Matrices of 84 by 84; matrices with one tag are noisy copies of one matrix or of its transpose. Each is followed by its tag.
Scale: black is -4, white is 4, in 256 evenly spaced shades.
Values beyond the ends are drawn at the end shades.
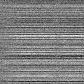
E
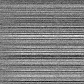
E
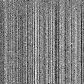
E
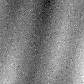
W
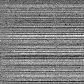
E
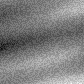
W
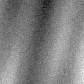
W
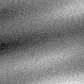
W
